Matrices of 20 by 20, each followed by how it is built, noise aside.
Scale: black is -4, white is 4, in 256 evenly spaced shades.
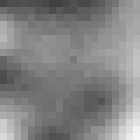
smooth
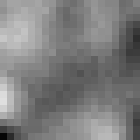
smooth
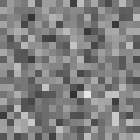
noise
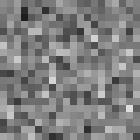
noise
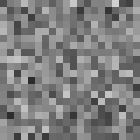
noise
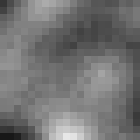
smooth
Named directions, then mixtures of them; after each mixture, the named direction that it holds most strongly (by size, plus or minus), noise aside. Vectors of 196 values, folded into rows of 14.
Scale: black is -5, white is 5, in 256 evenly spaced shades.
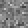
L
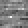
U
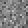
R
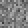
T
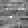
U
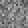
T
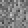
T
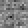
U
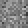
R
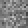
R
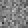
R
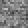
L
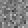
R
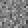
R
